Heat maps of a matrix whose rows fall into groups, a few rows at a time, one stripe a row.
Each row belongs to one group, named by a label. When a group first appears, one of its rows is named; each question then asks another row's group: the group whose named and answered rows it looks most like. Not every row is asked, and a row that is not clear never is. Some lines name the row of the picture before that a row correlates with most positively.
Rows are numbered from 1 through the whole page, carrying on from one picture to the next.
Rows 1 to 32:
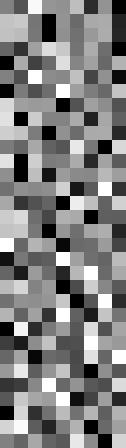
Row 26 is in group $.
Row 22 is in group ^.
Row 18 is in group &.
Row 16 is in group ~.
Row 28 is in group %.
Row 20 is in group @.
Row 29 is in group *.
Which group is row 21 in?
&
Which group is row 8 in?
&
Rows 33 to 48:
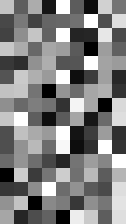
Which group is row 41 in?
~
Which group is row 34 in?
$
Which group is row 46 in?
%
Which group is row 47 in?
$
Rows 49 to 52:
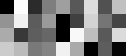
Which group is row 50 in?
&
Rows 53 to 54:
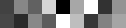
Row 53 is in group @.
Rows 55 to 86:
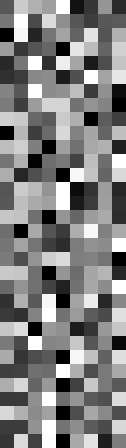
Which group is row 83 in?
%
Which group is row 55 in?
*
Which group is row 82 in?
&
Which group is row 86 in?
@
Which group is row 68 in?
*
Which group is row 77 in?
%
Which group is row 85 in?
%
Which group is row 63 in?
~
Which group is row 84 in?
&
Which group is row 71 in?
@
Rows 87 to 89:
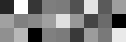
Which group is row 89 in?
$
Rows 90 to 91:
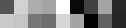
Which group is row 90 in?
*
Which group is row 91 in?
~
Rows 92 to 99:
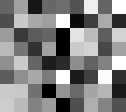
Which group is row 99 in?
&
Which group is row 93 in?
*
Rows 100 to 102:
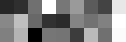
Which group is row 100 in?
%
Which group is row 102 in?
$
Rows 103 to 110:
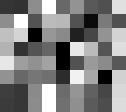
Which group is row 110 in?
%
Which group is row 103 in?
%
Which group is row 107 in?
&
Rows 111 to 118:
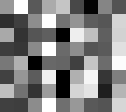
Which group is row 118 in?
%
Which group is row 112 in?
%
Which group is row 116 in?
@
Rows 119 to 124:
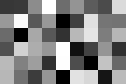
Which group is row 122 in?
*
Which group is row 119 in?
%
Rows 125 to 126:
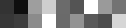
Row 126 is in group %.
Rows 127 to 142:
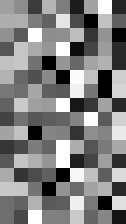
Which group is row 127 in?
^
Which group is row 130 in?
*
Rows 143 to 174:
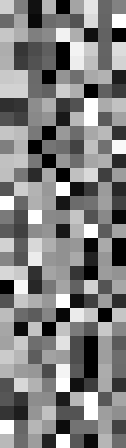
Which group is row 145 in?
~
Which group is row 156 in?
*
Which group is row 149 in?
~
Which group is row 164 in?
*
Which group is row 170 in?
*
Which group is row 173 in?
&
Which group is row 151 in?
@
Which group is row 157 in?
&
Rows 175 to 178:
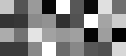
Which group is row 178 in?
%
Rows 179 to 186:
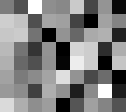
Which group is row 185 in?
^
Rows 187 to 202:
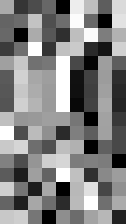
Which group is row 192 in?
*
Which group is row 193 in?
*
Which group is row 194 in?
*
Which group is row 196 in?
&
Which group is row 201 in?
@
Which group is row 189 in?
@
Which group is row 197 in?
~
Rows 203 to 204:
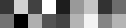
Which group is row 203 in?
@
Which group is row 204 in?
@
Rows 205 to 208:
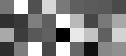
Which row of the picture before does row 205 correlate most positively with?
203
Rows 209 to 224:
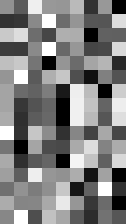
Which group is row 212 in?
%
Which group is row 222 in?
^
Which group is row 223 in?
~
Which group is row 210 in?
%
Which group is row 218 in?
&
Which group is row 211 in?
~
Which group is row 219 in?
@
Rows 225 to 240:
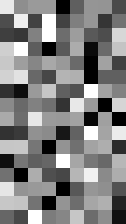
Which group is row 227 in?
%
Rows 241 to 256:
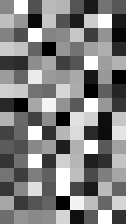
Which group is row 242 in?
^
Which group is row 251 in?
@
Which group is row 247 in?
~
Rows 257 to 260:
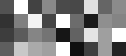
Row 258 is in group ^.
